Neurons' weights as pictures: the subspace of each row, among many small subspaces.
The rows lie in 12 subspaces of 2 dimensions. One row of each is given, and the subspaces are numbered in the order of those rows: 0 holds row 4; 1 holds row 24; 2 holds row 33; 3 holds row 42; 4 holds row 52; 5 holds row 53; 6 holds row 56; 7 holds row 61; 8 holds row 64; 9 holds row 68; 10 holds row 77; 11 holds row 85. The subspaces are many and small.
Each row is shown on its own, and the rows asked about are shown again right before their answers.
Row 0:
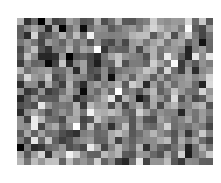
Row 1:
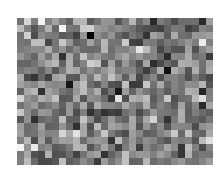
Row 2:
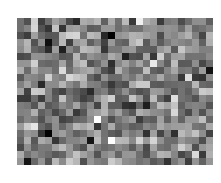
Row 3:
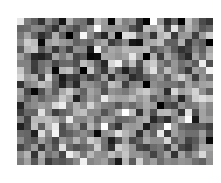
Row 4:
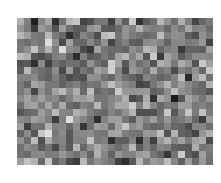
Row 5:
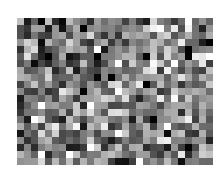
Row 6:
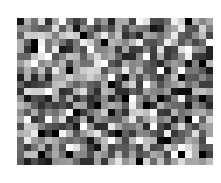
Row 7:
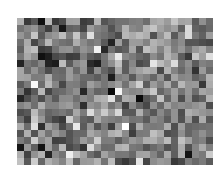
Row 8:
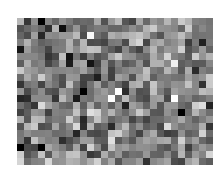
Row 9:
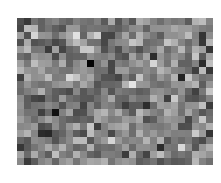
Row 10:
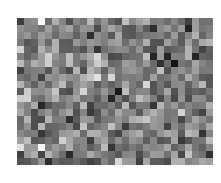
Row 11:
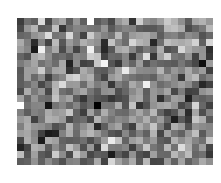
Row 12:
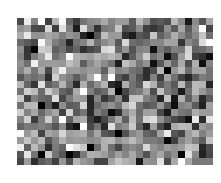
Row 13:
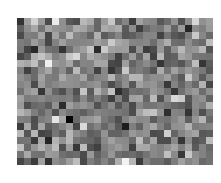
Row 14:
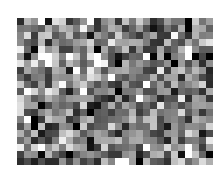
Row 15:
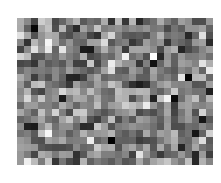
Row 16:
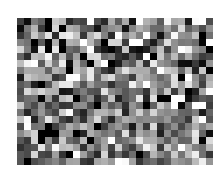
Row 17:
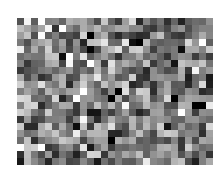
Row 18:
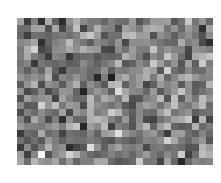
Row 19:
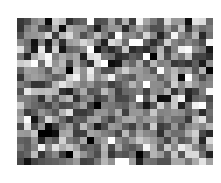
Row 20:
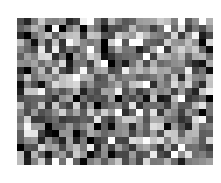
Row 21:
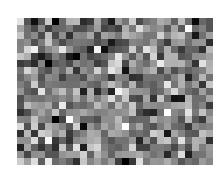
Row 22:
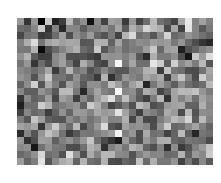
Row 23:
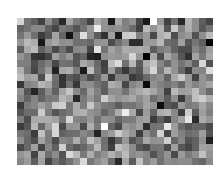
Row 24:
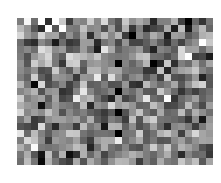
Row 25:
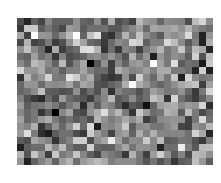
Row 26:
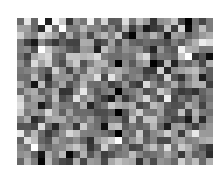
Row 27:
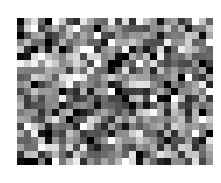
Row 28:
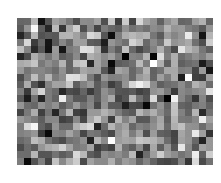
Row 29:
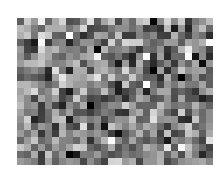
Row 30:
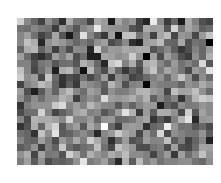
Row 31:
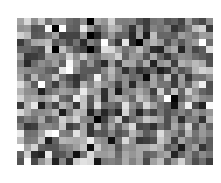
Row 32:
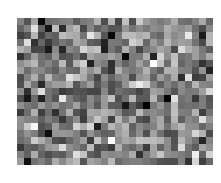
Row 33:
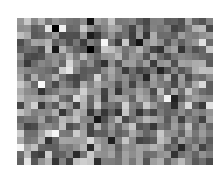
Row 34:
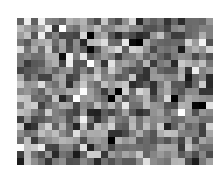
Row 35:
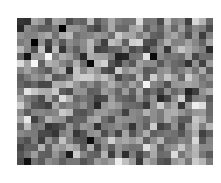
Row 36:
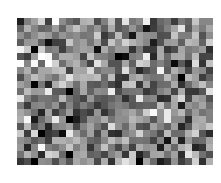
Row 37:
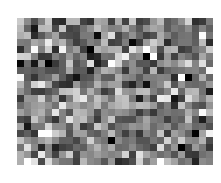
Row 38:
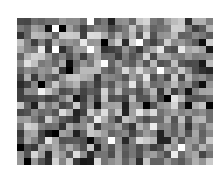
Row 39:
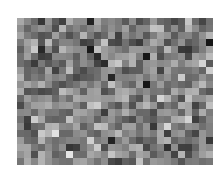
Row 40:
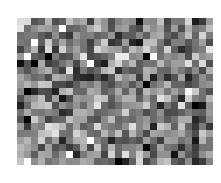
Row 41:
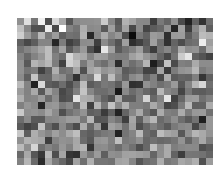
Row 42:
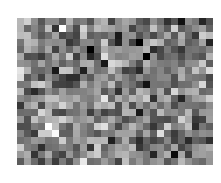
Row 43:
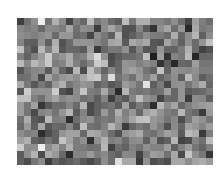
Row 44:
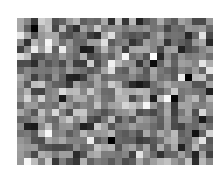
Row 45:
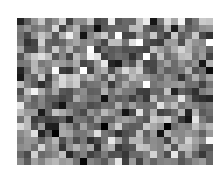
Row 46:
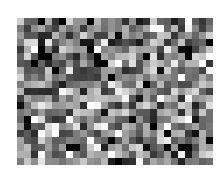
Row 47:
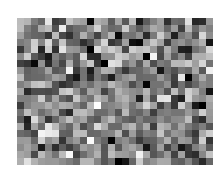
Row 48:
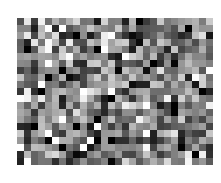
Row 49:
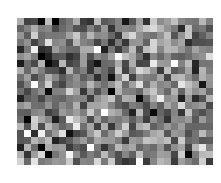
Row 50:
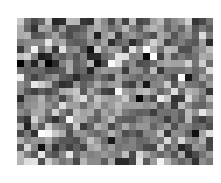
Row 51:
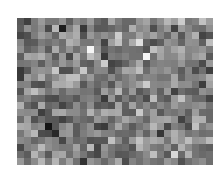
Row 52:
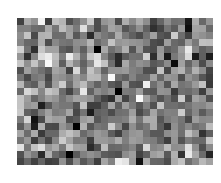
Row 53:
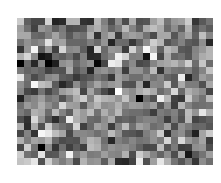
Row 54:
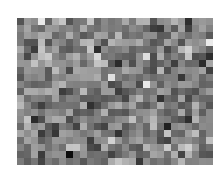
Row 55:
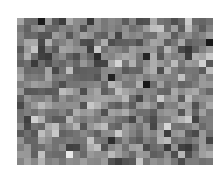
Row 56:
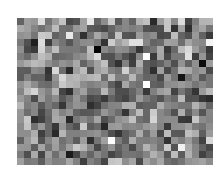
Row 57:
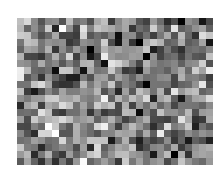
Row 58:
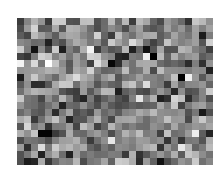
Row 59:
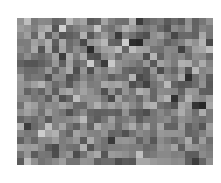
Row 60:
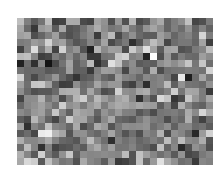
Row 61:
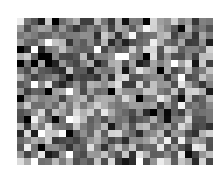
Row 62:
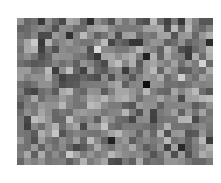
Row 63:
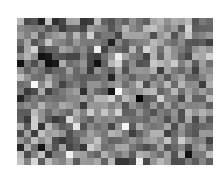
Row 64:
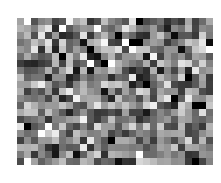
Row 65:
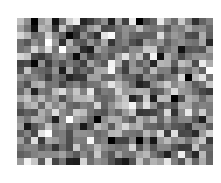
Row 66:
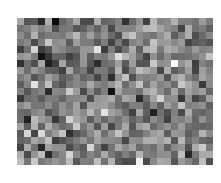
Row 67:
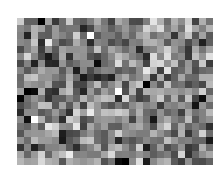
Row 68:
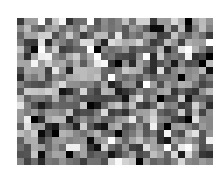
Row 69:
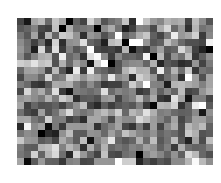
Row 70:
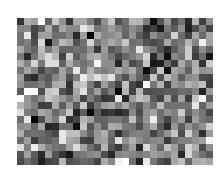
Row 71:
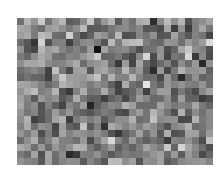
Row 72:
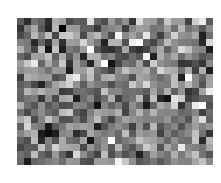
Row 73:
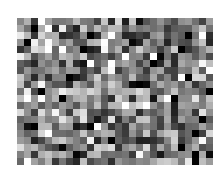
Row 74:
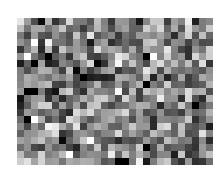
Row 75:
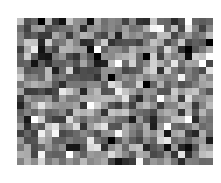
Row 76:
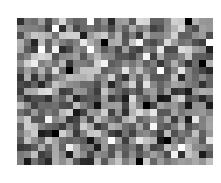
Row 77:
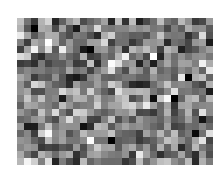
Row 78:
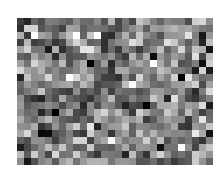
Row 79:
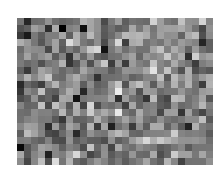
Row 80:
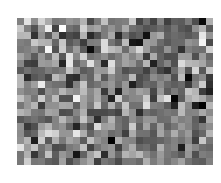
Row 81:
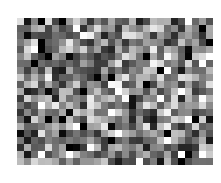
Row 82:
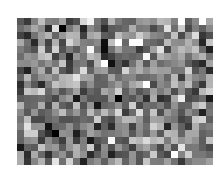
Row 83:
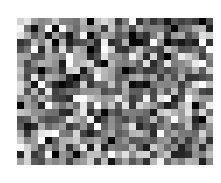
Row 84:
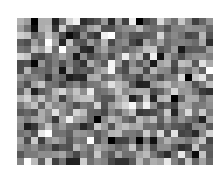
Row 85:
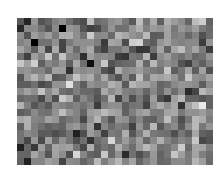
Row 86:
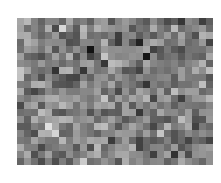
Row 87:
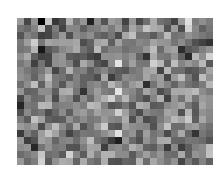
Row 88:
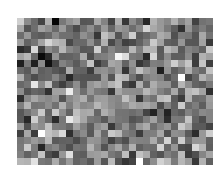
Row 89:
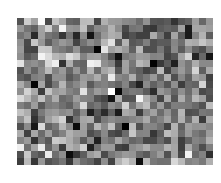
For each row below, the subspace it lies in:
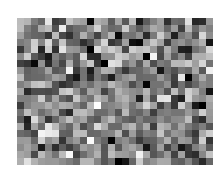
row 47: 4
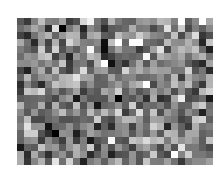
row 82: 6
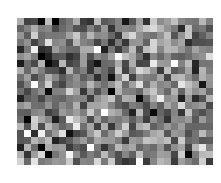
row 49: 7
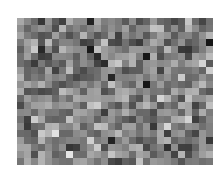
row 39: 9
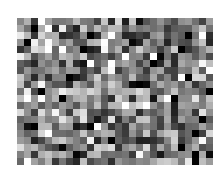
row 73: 10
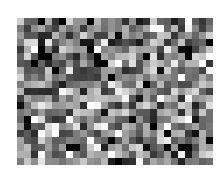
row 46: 9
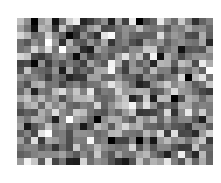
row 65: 0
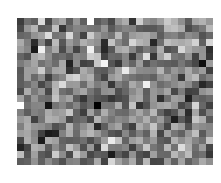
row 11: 1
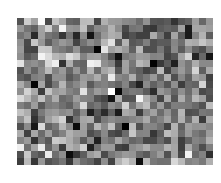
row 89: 5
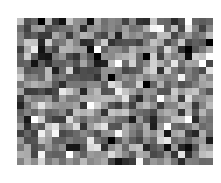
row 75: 9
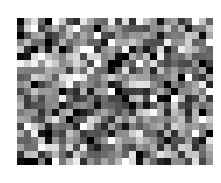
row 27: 10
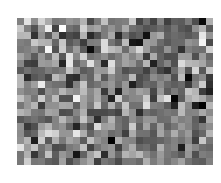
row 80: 4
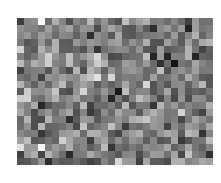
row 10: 8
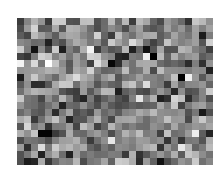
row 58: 5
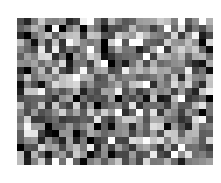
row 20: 6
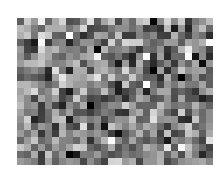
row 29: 6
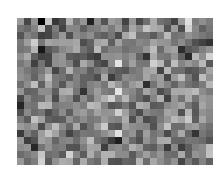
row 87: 1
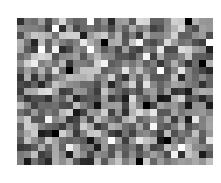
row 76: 2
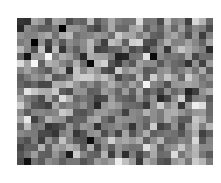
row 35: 11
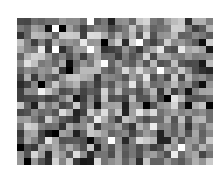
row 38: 2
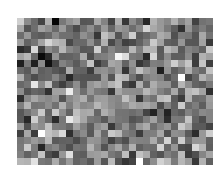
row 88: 7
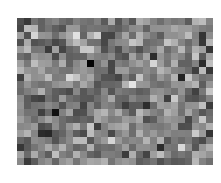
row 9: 7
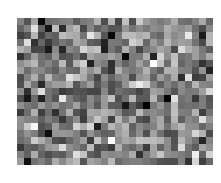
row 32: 10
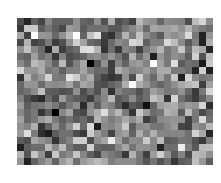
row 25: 7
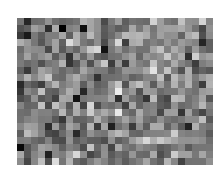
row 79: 6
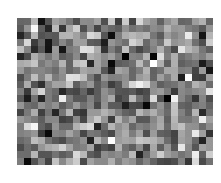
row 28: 10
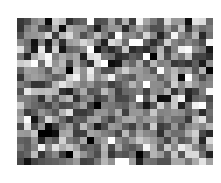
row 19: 4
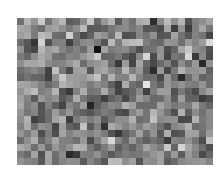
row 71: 6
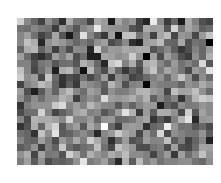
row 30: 3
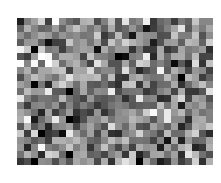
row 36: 7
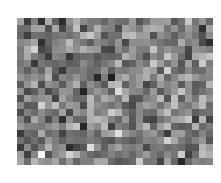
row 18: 2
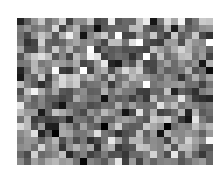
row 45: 3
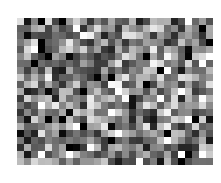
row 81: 2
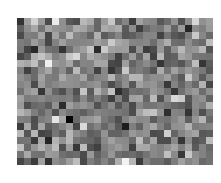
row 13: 0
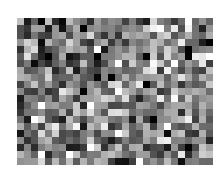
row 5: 9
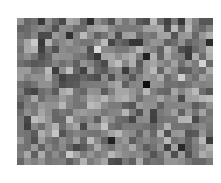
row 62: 6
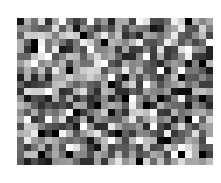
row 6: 2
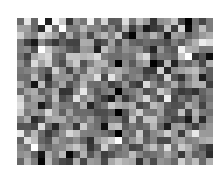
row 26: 1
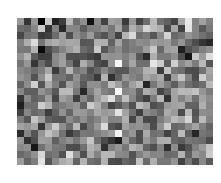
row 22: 1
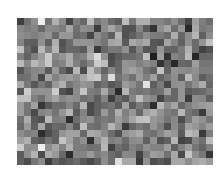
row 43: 8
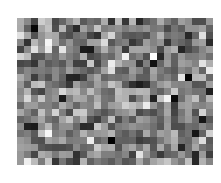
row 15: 10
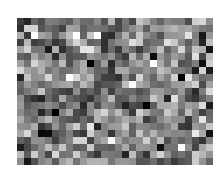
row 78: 7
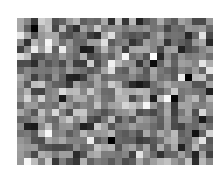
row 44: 10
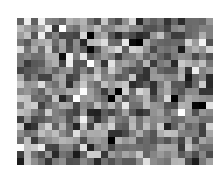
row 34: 8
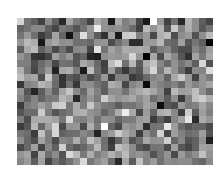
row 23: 3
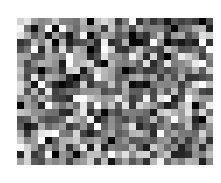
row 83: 1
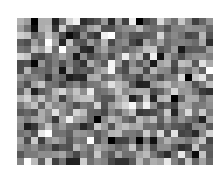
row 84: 0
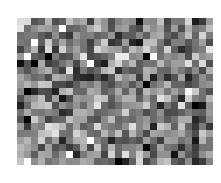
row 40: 11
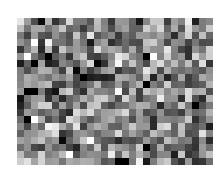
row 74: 11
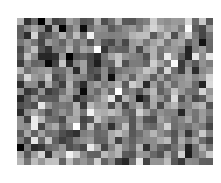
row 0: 4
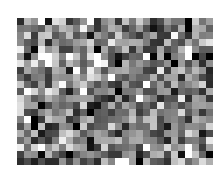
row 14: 4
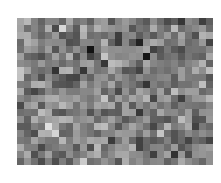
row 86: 3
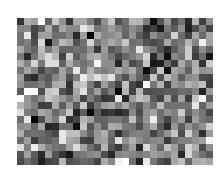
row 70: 11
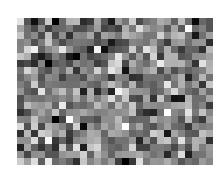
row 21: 0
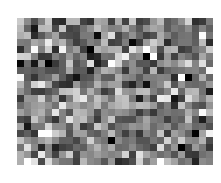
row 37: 5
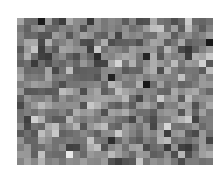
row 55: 9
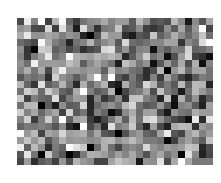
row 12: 2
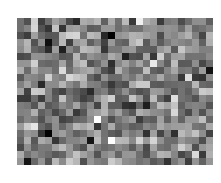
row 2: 0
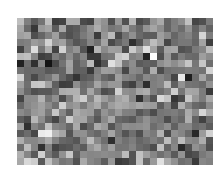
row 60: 5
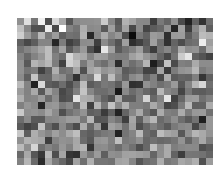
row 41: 1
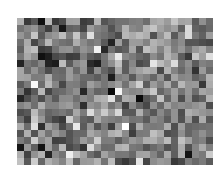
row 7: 5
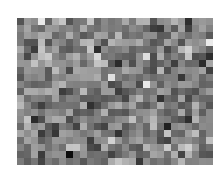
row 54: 9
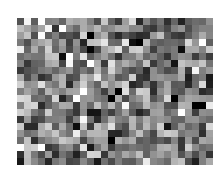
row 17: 8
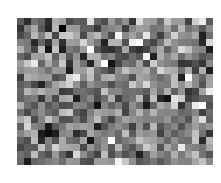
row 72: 4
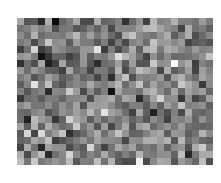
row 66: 7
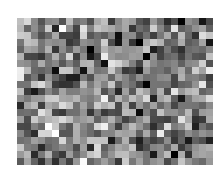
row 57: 3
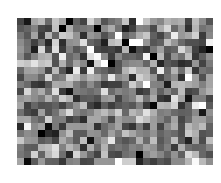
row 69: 8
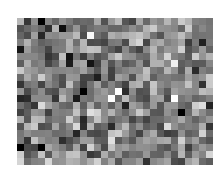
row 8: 8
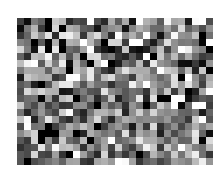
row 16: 4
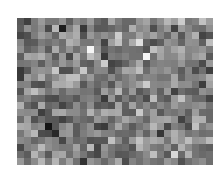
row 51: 3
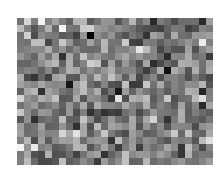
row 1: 11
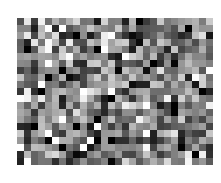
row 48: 0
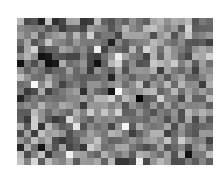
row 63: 5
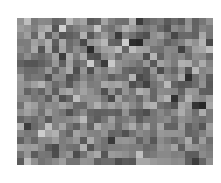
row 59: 8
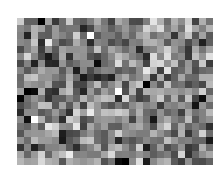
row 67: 11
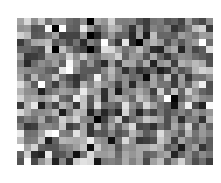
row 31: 2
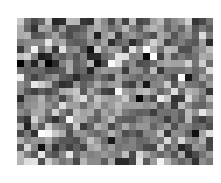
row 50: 5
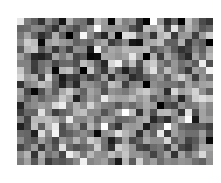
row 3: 3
